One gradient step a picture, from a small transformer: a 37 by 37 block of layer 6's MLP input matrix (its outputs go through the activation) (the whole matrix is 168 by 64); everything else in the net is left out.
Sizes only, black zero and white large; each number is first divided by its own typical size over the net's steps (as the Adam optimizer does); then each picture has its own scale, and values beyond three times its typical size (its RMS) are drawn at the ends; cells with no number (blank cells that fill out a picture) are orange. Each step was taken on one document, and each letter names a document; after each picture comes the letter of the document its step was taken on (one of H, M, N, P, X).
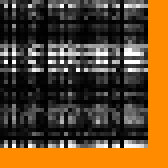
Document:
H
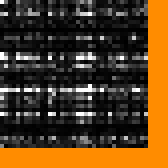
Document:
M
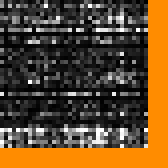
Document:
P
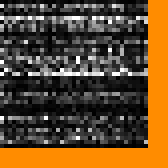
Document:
P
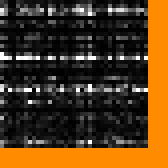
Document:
M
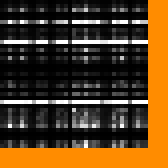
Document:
P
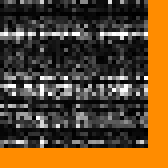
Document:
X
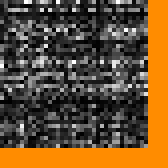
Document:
X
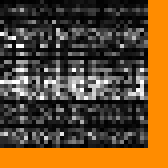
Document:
X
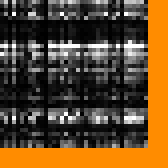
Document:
H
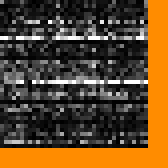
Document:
X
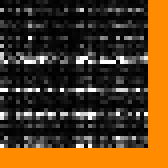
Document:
M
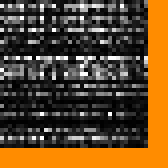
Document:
P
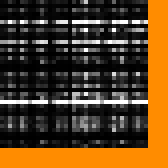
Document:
P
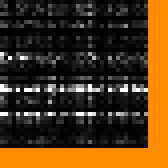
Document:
M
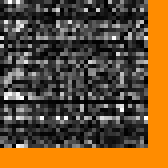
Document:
X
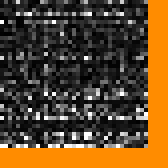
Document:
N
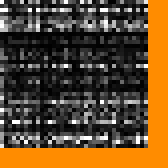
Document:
P
